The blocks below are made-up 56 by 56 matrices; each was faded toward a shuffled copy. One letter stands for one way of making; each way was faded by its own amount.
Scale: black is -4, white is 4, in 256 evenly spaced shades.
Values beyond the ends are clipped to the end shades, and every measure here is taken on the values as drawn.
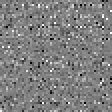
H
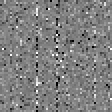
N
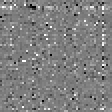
H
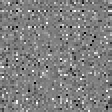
H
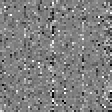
N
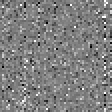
N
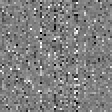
N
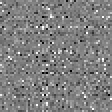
H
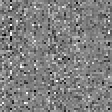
N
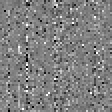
N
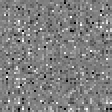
H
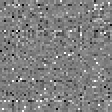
H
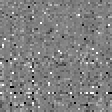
H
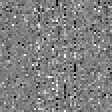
N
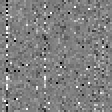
N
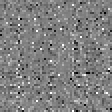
H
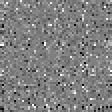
H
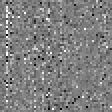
N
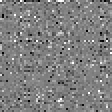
H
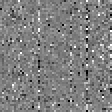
N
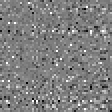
H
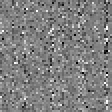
N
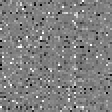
H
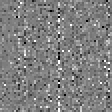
N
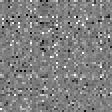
H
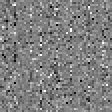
N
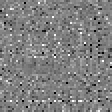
H
